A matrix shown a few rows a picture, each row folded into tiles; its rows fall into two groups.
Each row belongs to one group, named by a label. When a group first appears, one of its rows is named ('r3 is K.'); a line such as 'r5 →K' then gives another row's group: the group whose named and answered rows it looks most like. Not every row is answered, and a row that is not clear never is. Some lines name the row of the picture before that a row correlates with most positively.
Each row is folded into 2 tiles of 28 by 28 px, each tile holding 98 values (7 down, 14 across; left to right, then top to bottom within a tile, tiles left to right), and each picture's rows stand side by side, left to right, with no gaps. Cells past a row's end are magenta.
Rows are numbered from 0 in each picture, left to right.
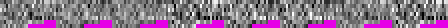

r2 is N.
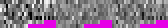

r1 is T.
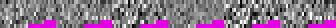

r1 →N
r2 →T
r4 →T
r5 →N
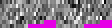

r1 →T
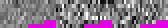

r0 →T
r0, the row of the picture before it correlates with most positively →1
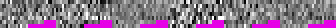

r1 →N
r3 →T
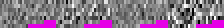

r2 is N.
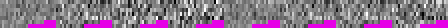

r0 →T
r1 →N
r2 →T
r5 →N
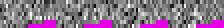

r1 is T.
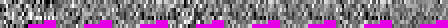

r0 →N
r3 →T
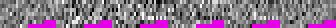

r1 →T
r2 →N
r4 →N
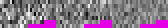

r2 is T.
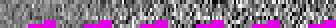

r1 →N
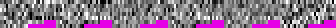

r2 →T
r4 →T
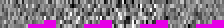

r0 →T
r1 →T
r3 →T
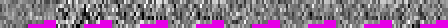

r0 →N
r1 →T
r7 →T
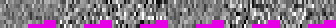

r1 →T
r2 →N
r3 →T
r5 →T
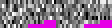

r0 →T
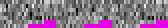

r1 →T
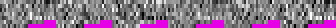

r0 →N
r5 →N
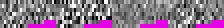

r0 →T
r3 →T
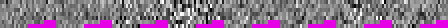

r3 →T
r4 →T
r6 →T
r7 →T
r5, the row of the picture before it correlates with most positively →1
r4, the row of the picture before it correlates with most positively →3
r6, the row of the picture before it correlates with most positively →3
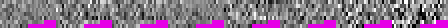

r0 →T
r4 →N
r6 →T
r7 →T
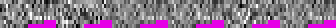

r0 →N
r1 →T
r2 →N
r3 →N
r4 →T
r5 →N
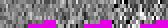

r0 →N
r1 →T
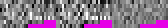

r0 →N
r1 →N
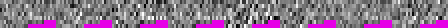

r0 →N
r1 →T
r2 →N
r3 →N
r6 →N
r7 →T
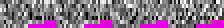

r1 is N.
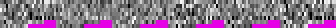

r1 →N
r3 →T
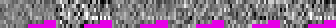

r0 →N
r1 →N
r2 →N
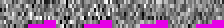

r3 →T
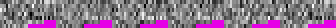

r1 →N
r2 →N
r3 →N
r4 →T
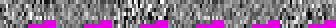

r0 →N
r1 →N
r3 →N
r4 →T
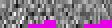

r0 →T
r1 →T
